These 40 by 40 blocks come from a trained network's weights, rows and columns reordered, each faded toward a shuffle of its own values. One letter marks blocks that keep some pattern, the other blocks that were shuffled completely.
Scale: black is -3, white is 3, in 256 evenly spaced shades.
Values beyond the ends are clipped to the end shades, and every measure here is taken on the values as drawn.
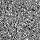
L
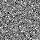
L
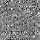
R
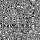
R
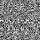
R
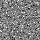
L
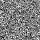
L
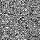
R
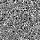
R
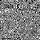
R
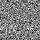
R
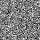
L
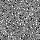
L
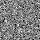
L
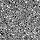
L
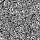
L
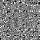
R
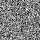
L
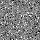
L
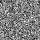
L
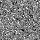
L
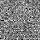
R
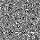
R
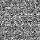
R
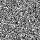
L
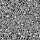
R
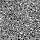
L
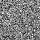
L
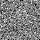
L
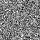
L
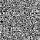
R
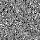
R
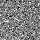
L
